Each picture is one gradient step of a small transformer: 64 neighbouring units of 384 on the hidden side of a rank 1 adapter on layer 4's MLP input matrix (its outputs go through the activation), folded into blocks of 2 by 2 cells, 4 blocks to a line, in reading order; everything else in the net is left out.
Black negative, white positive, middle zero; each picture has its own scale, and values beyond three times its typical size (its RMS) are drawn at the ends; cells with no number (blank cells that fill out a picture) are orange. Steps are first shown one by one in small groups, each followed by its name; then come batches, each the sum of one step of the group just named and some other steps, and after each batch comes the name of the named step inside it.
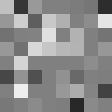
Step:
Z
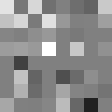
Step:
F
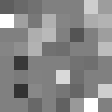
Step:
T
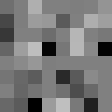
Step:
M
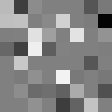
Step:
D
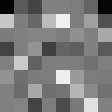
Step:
D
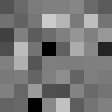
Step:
M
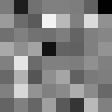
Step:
Z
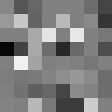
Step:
D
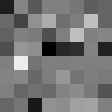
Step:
M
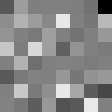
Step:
Z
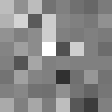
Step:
F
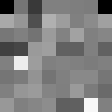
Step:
Z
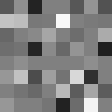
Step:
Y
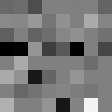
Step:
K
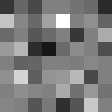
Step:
Y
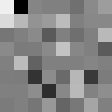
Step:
Y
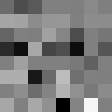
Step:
K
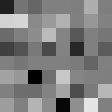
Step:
K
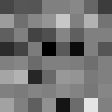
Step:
K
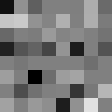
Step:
K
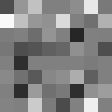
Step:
Y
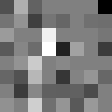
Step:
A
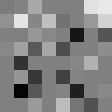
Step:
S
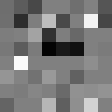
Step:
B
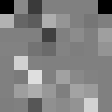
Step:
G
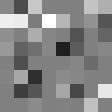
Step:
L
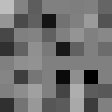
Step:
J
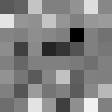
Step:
B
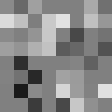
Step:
L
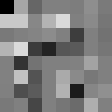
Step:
S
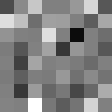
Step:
A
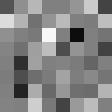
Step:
A
